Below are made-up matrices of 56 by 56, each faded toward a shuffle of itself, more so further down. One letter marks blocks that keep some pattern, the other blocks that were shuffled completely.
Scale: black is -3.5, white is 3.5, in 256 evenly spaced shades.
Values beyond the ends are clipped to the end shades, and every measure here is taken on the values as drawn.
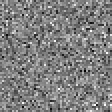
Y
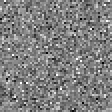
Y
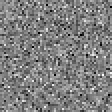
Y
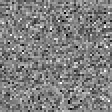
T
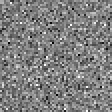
T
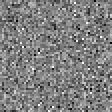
Y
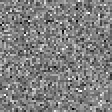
Y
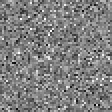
T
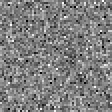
T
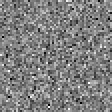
Y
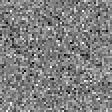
Y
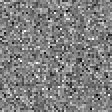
T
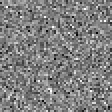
T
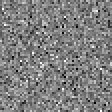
Y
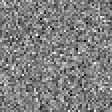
Y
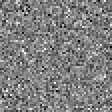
T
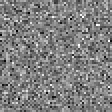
T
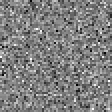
Y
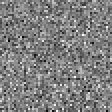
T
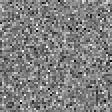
Y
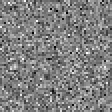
Y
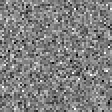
T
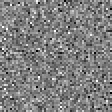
T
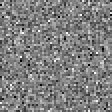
Y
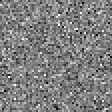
Y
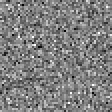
T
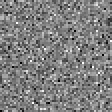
Y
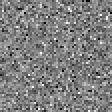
T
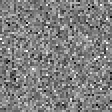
Y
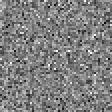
T
